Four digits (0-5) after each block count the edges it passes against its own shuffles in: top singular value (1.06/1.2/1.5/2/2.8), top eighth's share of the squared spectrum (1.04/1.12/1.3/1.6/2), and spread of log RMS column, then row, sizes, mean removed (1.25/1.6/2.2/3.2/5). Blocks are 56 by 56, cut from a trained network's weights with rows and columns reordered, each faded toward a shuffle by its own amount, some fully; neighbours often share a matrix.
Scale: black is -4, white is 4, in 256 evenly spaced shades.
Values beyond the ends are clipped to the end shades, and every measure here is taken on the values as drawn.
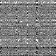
4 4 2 2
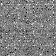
2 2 1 0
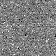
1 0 0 0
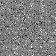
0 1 0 0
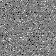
1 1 0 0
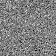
0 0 0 0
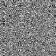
3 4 2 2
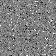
0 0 0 0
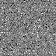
0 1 0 0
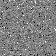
0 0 0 0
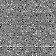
3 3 2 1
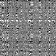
4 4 3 2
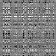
4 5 4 2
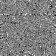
2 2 0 0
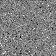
0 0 0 0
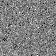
0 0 0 0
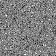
1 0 0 0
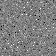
0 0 0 0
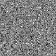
2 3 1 1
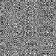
3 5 2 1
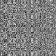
4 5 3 1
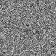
2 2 0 0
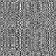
4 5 3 1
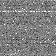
3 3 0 1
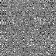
3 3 2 0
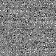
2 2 1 0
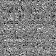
3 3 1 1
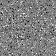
1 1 0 0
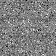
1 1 0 0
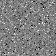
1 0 0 0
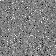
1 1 0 0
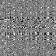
4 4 1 3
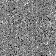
1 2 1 0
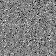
1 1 0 0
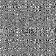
3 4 1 3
